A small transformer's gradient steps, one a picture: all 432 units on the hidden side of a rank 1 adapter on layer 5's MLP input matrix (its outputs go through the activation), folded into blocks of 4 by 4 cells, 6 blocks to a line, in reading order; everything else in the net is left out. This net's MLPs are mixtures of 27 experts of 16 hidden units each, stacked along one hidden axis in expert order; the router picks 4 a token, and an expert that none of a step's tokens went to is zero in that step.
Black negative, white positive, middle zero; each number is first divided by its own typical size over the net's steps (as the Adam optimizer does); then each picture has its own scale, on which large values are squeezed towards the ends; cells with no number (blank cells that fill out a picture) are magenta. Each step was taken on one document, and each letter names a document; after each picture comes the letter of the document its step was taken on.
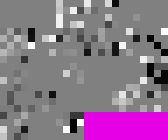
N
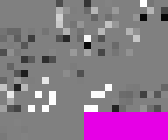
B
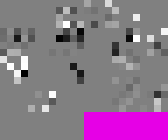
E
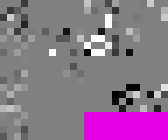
N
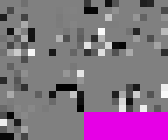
N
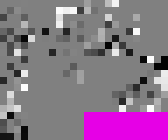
N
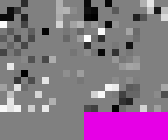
B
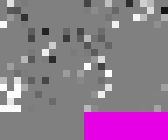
B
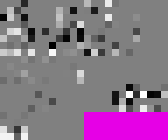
N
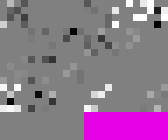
B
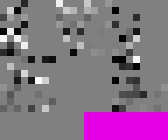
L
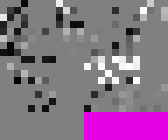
L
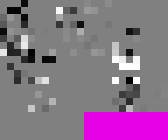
L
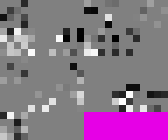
N
